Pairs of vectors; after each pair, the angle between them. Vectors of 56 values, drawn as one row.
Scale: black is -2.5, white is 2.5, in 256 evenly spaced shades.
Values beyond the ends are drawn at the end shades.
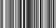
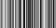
nearly parallel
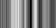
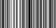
partly aligned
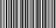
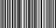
nearly opposite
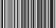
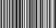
partly opposed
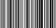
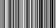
nearly parallel
